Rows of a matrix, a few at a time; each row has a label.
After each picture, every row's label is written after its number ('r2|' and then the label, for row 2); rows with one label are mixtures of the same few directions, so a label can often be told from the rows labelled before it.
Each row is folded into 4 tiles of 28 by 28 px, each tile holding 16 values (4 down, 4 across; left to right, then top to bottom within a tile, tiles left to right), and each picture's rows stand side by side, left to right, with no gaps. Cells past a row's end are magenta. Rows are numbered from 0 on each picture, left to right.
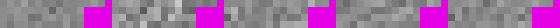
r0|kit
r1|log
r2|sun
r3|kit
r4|sun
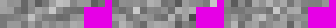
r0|kit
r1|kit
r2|kit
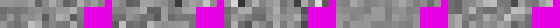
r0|sun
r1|log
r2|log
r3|log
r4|kit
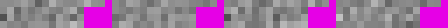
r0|sun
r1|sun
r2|sun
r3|sun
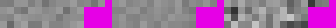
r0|log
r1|log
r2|sun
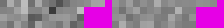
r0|kit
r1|log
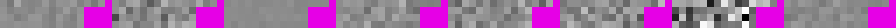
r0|log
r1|sun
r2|log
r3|log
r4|log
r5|kit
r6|sun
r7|sun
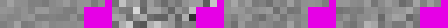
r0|kit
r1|kit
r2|kit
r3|sun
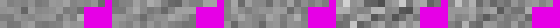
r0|kit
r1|kit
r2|log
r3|kit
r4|kit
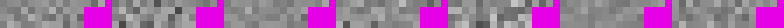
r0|kit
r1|log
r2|kit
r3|log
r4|sun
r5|kit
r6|log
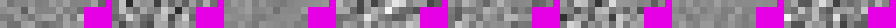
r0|kit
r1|log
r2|kit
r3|kit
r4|sun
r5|sun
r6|log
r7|sun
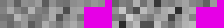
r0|log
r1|log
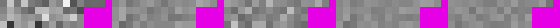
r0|log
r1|sun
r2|log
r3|sun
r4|kit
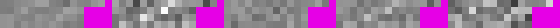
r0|kit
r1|kit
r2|kit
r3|kit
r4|kit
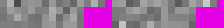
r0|log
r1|log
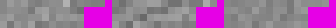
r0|log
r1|kit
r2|log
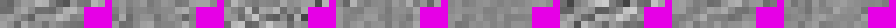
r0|kit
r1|sun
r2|kit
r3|log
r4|sun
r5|kit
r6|kit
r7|kit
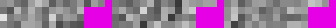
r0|sun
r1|log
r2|sun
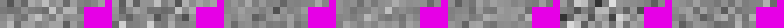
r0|kit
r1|log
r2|kit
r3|kit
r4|kit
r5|sun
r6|kit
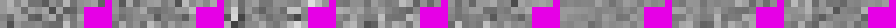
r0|kit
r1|log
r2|sun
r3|sun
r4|log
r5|sun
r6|sun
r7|kit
